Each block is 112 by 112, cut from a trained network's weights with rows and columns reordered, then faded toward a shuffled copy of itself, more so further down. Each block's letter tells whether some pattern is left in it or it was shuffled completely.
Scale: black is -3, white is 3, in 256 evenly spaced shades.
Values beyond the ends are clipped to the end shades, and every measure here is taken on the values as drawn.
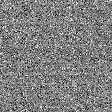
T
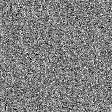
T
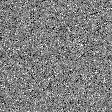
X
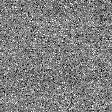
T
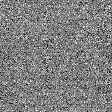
T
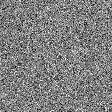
X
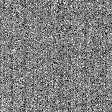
T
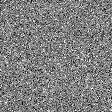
X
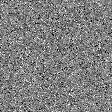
X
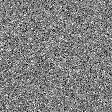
X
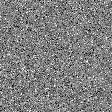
X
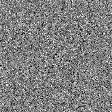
T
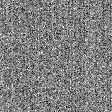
T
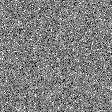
X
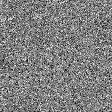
T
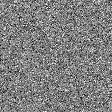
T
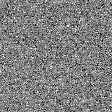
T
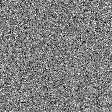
X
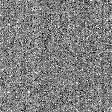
T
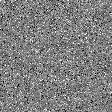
X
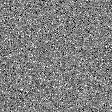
X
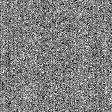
T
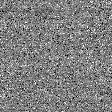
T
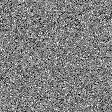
X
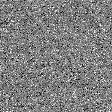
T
